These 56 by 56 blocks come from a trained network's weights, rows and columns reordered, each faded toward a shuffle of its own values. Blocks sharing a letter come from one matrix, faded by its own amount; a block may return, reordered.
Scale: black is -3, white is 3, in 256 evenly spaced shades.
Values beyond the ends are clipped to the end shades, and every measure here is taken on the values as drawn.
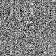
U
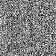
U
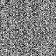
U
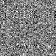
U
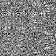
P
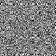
P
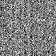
U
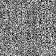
U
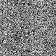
U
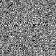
P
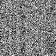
U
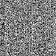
U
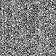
U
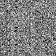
U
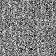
U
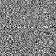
P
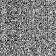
U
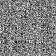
U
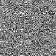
P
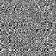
P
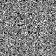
U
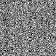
U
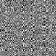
P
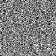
P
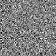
P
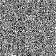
U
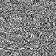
P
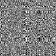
P
